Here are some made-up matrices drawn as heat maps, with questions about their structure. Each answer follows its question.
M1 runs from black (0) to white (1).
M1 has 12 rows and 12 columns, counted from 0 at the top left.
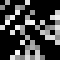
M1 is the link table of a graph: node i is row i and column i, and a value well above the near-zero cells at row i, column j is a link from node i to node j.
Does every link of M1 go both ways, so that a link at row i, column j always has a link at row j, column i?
yes
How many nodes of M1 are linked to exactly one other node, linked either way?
0
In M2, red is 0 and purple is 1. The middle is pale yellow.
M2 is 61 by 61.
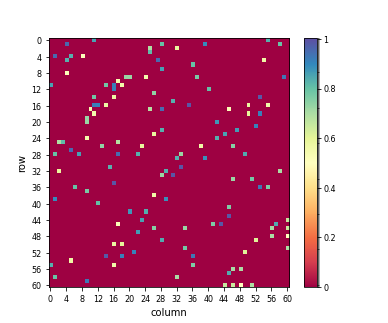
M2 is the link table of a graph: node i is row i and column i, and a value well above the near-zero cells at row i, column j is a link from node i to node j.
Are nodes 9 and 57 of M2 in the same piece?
no
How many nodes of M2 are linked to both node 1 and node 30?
0
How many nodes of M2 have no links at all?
1
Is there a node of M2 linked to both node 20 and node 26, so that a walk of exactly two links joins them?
no
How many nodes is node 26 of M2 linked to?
4
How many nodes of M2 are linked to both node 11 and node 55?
2
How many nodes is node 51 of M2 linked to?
2
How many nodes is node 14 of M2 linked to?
3
